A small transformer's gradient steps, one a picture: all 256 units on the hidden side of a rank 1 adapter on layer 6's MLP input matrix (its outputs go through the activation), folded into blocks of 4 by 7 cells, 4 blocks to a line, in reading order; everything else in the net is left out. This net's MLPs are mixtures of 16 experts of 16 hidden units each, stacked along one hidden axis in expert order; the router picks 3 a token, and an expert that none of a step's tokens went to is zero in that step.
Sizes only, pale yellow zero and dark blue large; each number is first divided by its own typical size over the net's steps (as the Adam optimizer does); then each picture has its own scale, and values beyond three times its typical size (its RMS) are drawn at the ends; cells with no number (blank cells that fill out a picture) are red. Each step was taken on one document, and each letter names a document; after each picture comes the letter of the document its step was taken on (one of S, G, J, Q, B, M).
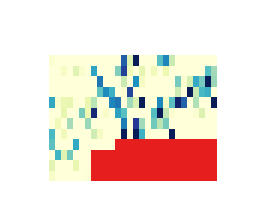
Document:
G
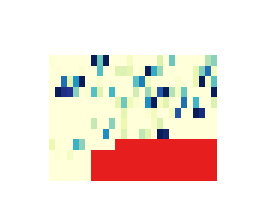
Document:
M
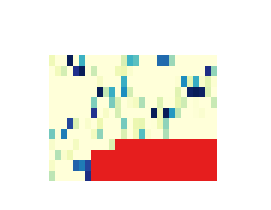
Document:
G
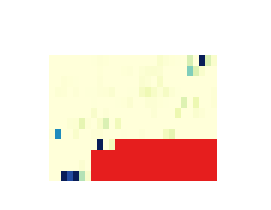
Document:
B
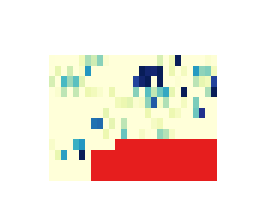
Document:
M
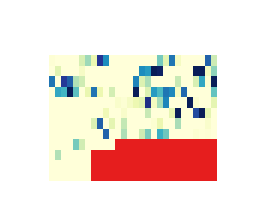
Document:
M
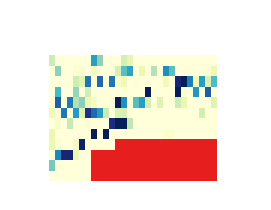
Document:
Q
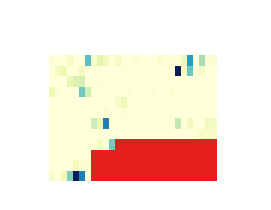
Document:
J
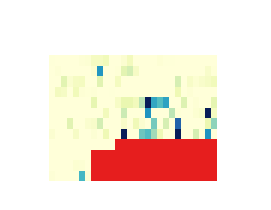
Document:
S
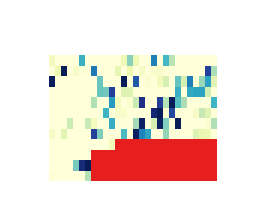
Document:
G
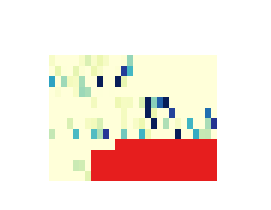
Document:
S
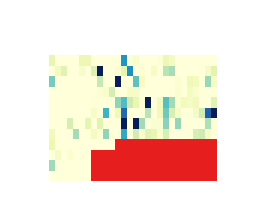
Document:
S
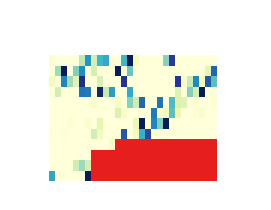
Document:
G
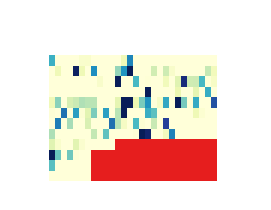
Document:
Q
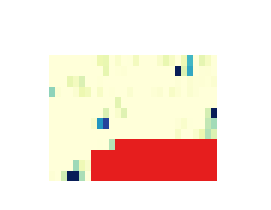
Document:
J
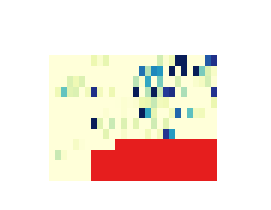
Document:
M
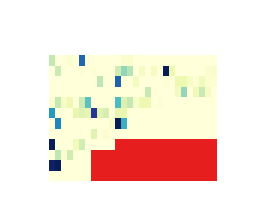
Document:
Q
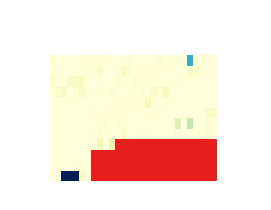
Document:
B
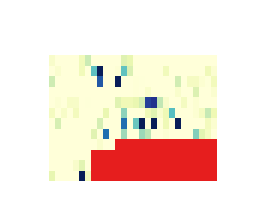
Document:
S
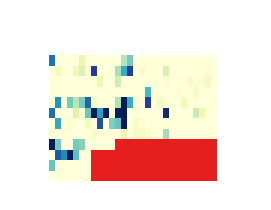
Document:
Q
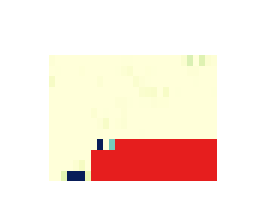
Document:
B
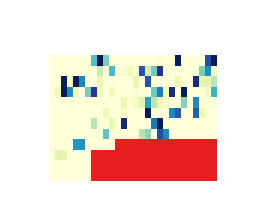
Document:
M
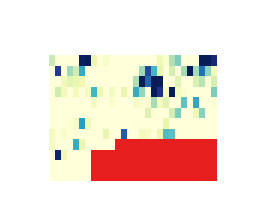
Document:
M
